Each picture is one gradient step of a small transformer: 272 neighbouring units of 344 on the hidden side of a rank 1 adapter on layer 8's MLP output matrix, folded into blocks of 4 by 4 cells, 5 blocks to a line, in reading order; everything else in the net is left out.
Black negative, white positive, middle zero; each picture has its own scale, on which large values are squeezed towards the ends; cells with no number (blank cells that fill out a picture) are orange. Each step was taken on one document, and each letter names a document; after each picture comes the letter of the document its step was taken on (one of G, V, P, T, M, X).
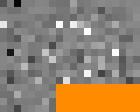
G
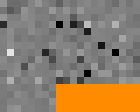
G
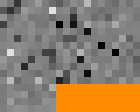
G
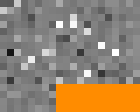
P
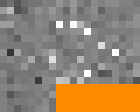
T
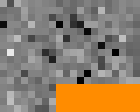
T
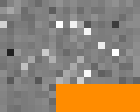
P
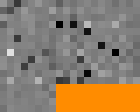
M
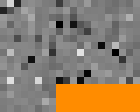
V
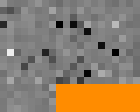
P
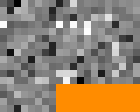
G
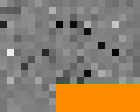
P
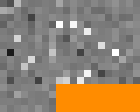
V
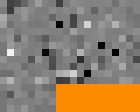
G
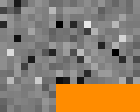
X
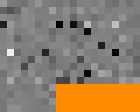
P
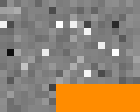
T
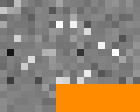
V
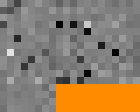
M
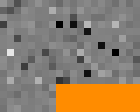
M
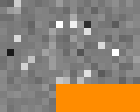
V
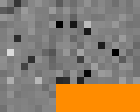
M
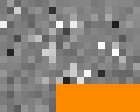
G
